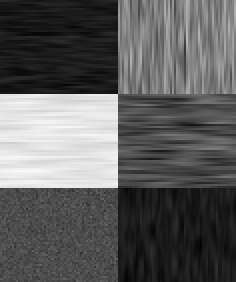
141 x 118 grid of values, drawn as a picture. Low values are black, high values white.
It is made of 3 by 2 panels. Panel 1,1: very low, streaked across, faint in contrast. Panel 1,2: middling, streaked downward. Panel 2,1: very high, streaked across, faint in contrast. Panel 2,2: low, streaked across. Panel 3,1: low, fine-grained, faint in contrast. Panel 3,2: very low, streaked downward, faint in contrast.
